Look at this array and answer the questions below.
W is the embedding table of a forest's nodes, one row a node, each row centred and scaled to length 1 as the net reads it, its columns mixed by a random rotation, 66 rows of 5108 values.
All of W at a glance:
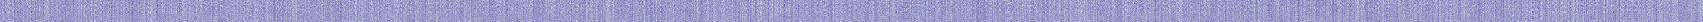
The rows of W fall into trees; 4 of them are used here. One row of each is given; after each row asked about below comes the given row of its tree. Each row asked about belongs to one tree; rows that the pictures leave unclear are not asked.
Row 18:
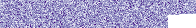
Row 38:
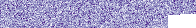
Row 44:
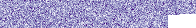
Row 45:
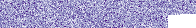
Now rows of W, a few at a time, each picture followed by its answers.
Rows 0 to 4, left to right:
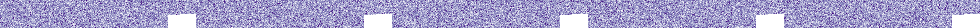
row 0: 18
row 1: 45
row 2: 18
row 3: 45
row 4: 44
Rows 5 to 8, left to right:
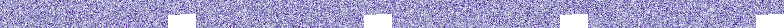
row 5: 44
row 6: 45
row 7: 38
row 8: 38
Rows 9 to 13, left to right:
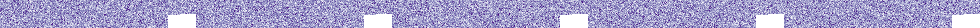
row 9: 45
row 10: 45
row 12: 44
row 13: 44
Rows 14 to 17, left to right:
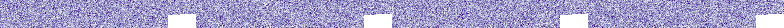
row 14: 38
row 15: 18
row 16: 44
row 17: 18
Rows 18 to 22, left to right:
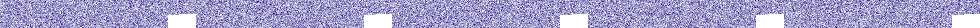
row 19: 45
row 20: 18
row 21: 45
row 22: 38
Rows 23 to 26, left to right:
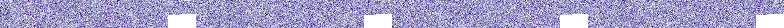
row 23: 45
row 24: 44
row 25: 45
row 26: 44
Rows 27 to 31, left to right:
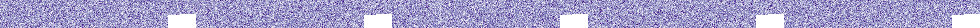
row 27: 18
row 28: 44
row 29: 45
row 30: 44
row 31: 18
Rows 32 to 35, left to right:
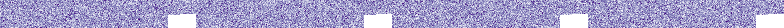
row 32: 44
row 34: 45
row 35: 45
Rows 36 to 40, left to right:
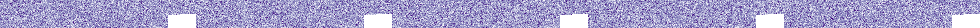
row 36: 45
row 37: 45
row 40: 18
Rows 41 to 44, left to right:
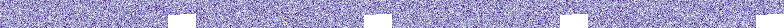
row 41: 44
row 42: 45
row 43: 38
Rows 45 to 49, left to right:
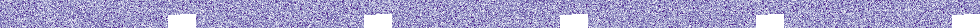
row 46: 44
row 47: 18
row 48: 38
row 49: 38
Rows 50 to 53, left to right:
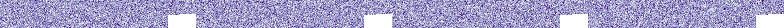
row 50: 44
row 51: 45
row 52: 44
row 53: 38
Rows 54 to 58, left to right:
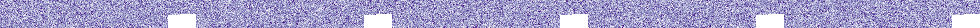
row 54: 45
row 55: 38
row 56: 38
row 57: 45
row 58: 45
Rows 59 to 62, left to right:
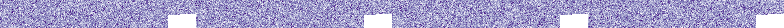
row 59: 44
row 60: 44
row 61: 38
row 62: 44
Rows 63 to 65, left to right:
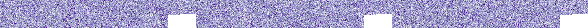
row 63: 44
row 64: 45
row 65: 44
